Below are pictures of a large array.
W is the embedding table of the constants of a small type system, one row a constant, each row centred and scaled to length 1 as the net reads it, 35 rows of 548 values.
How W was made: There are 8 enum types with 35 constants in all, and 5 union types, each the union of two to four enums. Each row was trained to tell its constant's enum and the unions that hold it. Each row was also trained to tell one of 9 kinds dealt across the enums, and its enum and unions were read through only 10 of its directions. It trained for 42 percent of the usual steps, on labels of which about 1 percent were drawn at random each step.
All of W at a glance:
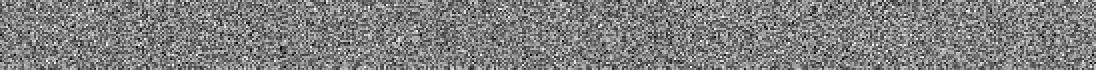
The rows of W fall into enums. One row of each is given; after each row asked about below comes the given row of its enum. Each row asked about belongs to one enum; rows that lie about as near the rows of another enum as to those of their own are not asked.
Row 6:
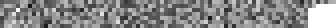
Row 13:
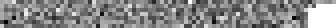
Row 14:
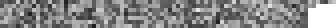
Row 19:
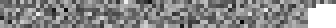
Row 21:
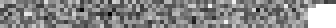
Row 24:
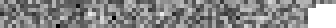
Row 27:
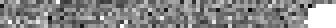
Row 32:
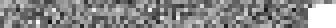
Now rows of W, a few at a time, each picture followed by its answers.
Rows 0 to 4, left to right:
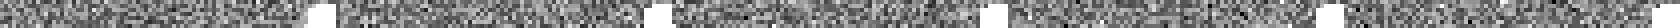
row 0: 21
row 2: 13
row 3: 6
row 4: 24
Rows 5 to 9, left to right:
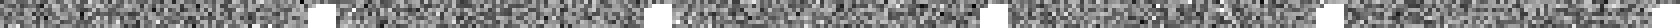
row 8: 24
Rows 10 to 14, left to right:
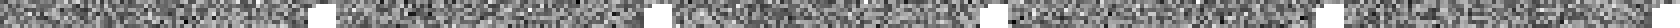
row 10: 6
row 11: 14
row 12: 21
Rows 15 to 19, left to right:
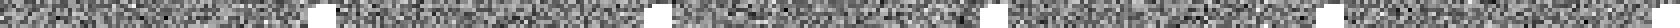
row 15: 21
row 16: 24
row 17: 6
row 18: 24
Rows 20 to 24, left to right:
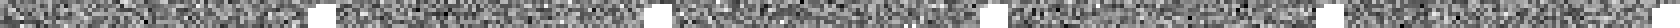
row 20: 13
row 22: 21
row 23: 14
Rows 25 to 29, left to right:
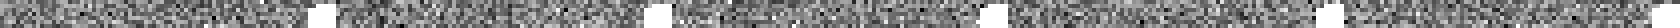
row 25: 14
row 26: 6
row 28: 24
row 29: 21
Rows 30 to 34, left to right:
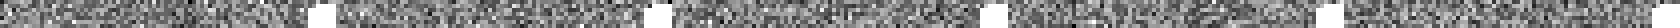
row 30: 6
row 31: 13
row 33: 14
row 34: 14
